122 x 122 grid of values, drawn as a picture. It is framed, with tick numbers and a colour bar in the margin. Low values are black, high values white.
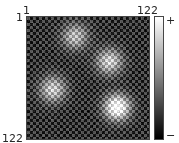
There is no overall slope. Neither half mirrors the other. There are four bumps. On average the colour sits 30% of the way up the scale. No row or column stands out. The bottom right is the ninth with the highest average.
